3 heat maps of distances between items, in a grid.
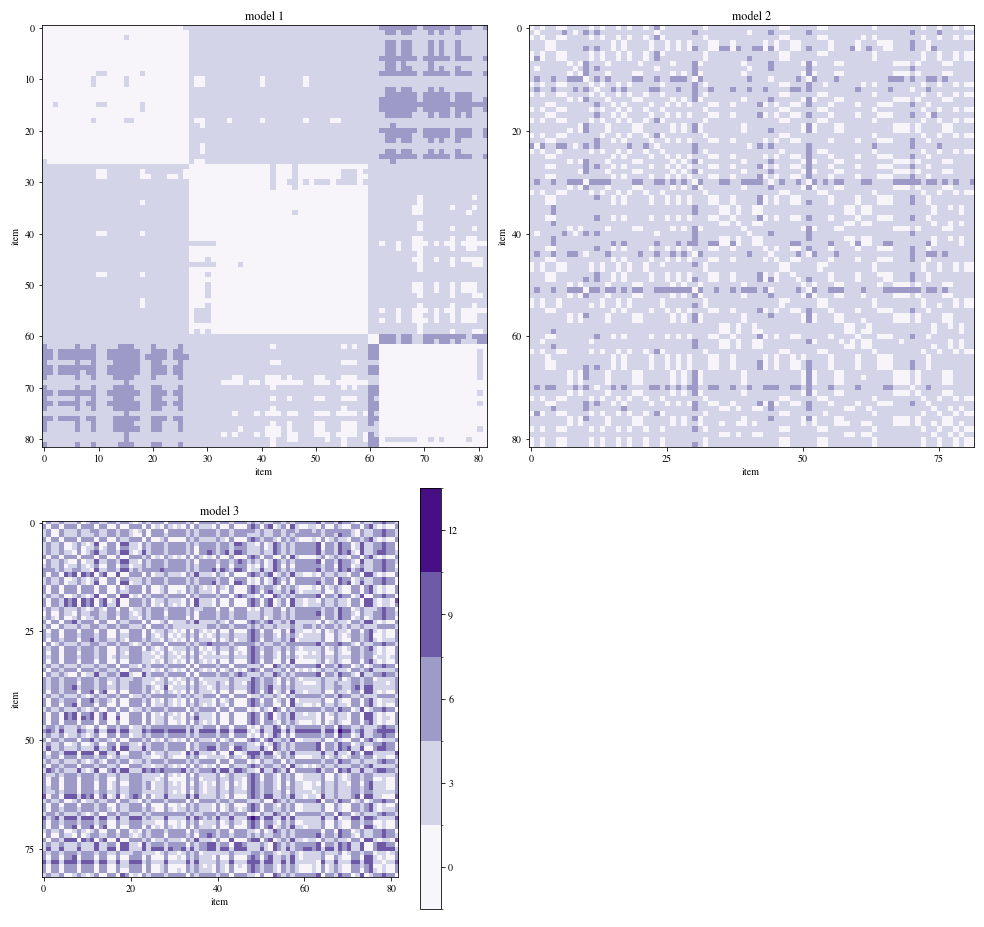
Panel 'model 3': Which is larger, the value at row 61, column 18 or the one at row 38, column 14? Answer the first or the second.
the second
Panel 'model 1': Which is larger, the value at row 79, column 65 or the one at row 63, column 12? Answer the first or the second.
the second
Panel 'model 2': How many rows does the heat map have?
82
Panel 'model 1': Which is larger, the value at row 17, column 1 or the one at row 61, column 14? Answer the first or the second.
the second
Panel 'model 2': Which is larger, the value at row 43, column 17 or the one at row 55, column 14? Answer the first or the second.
the second
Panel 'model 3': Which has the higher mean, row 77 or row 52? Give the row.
52
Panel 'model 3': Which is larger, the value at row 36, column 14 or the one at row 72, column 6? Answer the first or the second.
the first
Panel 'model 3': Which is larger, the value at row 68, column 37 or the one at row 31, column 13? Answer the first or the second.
the second
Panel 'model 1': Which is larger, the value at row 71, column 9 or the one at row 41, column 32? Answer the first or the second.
the first
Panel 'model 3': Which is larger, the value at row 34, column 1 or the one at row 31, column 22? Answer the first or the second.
the second
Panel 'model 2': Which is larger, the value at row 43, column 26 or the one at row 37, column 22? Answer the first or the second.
the first
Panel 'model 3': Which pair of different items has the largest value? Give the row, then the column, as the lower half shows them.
68, 48
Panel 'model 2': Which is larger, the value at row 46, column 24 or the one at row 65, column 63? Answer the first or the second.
the second
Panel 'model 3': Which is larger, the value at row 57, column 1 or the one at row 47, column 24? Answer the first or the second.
the first
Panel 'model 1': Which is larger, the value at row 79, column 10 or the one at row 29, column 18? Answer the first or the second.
the first
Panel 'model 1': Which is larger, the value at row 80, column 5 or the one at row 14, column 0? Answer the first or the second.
the first
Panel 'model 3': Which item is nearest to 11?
47
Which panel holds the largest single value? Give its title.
model 3
